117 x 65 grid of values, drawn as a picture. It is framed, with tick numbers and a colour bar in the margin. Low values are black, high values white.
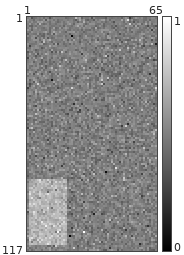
Ninth with the highest average: bottom left. Stripes: none. Odd patch: higher, in the bottom left. Mirror symmetry: none.
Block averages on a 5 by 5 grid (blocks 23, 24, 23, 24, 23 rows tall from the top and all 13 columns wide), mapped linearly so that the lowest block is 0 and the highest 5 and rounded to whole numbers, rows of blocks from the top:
0 0 0 0 0 / 0 0 0 0 0 / 0 0 0 0 0 / 3 2 0 0 0 / 5 3 0 0 0
